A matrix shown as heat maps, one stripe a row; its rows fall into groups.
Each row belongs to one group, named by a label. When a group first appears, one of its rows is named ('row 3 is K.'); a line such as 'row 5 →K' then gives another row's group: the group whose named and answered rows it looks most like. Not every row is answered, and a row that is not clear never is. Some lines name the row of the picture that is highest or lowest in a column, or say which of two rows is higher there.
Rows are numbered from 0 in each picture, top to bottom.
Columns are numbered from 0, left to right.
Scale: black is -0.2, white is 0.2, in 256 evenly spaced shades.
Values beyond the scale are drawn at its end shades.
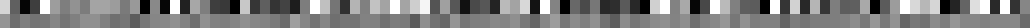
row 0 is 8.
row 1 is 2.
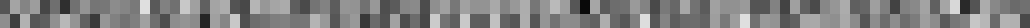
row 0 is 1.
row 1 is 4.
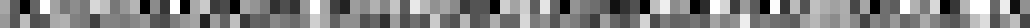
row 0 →8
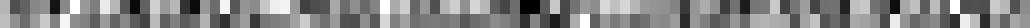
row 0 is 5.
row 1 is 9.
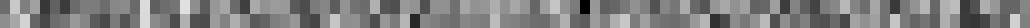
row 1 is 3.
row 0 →1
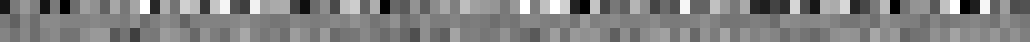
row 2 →2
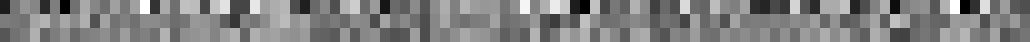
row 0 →1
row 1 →9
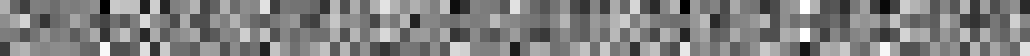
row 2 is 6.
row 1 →3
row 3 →2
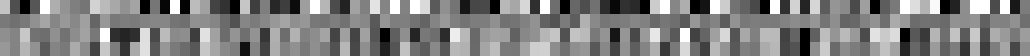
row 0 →8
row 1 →9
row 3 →2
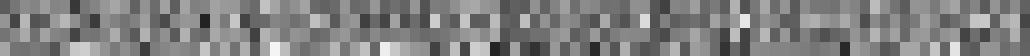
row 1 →4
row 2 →3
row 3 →5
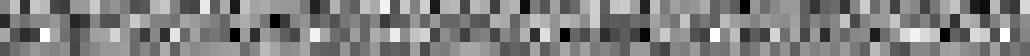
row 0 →5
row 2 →8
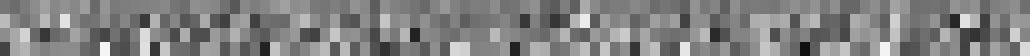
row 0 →9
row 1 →9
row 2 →3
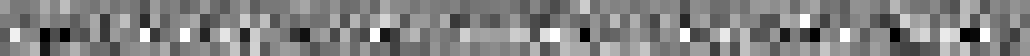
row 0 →9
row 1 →6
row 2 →1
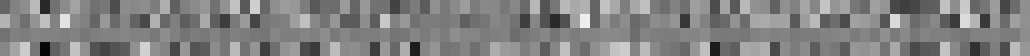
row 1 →9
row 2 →2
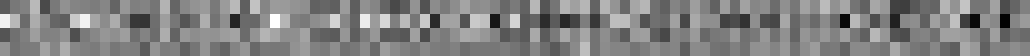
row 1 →5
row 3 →9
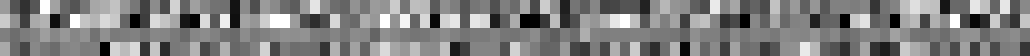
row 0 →8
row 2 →9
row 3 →6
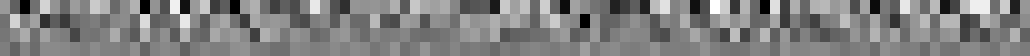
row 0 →8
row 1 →1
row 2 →3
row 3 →9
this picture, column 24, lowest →1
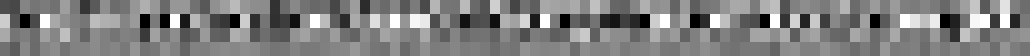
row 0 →4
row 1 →8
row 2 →9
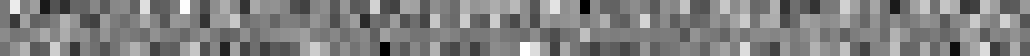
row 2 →9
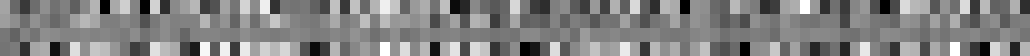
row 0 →6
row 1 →5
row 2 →9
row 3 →5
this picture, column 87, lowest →0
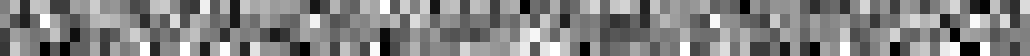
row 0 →5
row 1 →8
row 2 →4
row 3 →1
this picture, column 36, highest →0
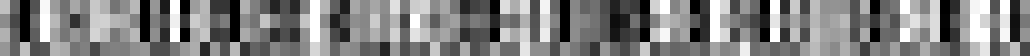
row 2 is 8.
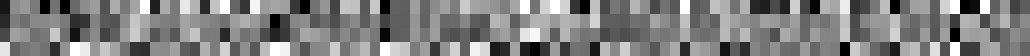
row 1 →4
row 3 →5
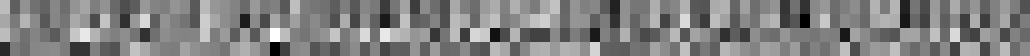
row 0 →2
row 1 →2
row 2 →5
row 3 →4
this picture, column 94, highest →3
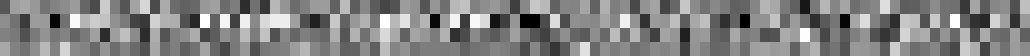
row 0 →2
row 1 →5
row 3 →9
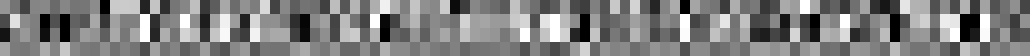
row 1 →1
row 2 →1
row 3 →9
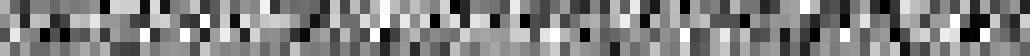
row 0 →6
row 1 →5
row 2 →1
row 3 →2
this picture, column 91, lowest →3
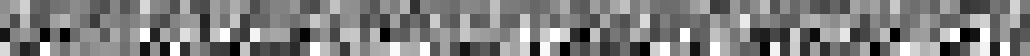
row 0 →3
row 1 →4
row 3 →8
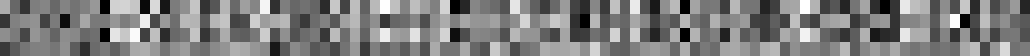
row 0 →6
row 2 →6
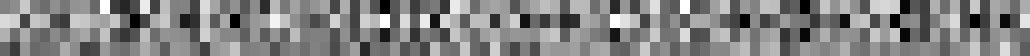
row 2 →2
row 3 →4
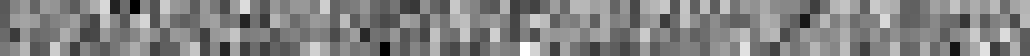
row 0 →2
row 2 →4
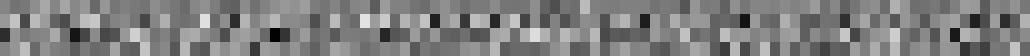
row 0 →9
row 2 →4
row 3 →3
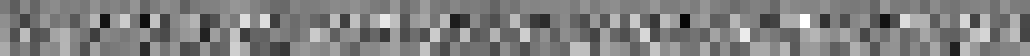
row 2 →4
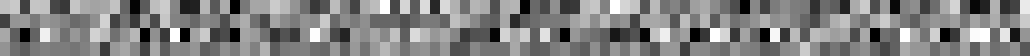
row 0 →5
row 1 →2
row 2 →8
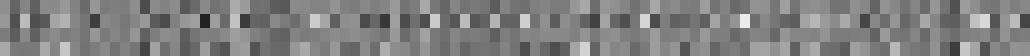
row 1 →4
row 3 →9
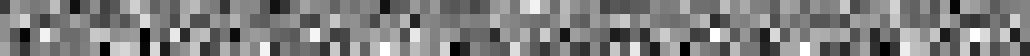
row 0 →4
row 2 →8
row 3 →6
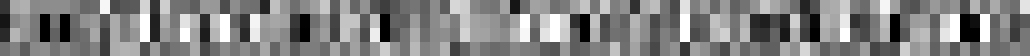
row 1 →1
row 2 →1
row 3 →6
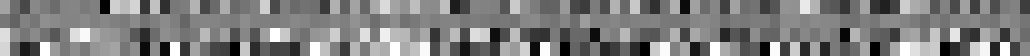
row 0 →6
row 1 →9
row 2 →5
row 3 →8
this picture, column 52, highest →3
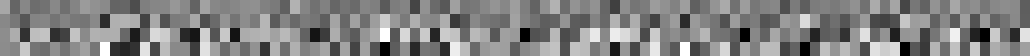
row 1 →6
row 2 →5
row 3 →2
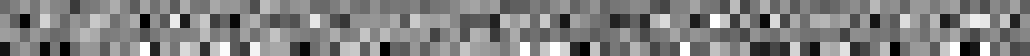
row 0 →3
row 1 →8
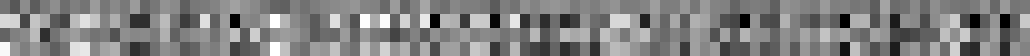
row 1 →5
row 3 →5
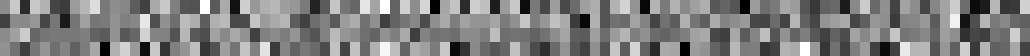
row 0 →5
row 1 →1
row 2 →3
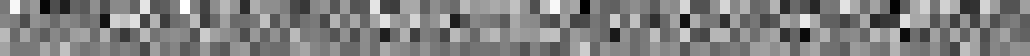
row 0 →1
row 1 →6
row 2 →2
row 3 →9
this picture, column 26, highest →1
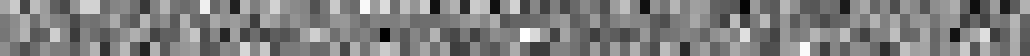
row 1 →3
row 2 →4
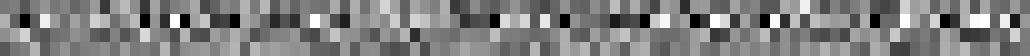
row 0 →6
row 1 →8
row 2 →3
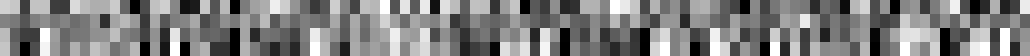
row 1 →6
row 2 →8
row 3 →8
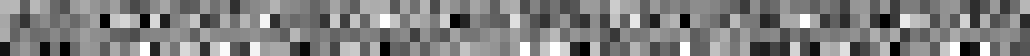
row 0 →5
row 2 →2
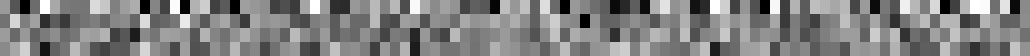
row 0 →8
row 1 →1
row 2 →2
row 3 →3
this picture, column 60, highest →3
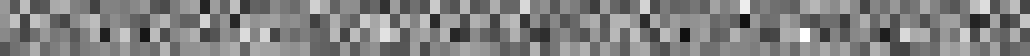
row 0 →4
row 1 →5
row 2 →6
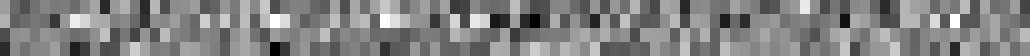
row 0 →6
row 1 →5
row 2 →2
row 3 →4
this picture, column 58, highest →2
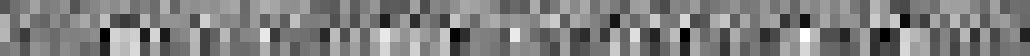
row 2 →6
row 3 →6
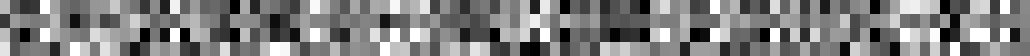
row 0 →8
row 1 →4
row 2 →8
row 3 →5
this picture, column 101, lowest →2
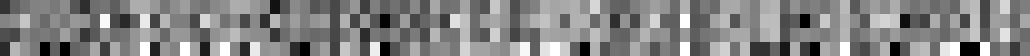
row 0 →4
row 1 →2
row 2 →4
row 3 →1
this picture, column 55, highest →3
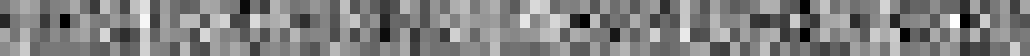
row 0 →2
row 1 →1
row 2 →2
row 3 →3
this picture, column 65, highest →2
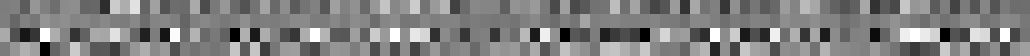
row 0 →6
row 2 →8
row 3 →3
